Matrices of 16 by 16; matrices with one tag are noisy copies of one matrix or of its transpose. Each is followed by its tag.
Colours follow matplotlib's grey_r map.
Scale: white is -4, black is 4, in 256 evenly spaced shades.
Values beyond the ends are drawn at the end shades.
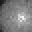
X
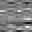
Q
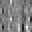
Q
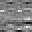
Q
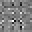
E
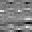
Q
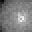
X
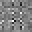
E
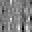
Q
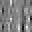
Q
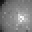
X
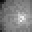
X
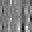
Q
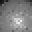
X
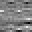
Q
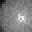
X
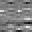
Q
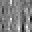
Q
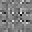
E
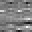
Q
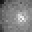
X
